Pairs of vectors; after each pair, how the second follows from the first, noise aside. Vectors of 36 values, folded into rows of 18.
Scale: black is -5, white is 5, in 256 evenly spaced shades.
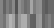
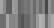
wrapped around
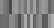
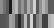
scaled up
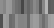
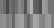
wrapped around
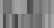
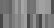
wrapped around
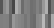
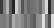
scaled up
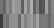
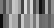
scaled up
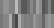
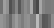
wrapped around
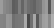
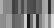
scaled up
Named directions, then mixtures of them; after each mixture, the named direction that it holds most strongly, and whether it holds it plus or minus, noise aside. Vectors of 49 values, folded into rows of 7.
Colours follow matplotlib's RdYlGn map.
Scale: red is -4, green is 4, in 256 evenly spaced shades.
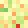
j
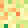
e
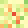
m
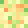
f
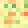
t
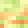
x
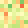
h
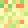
f, plus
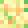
f, plus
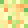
f, plus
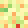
j, plus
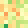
e, plus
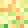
x, minus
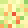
m, plus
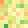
e, plus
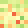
m, plus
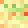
t, plus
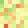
e, minus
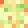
f, minus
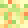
t, plus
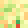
j, plus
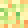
e, minus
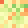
f, minus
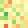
e, minus
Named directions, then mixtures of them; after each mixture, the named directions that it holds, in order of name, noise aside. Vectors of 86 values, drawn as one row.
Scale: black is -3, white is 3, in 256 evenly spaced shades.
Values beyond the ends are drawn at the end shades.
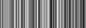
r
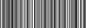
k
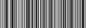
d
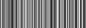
k, r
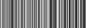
k, r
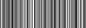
k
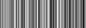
r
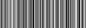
k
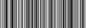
d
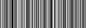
d, k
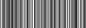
k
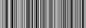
d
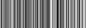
k, r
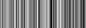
r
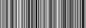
d, r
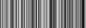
d, r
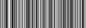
d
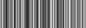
d, r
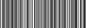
k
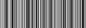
d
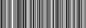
d, k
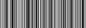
d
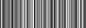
k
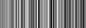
r
